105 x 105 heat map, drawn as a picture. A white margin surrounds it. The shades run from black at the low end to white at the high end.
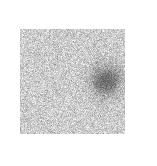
One dip sinks in the middle right. There are no regular stripes. Overall the values sit about 80% of the way up the scale. The middle right is the ninth with the lowest average.
